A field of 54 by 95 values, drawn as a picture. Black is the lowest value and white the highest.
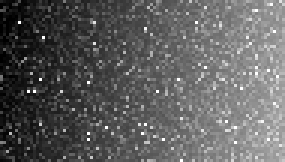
Slope: up to the right. Average level on the scale: 40%. Odd rows or columns: none. Grain: fine.
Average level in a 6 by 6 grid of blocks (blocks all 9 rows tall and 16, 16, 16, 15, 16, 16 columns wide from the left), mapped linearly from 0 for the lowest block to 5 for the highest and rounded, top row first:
0 1 2 3 4 5 | 0 1 2 3 4 5 | 0 1 2 3 4 5 | 0 1 2 3 4 5 | 0 1 2 3 4 5 | 1 1 2 3 4 5
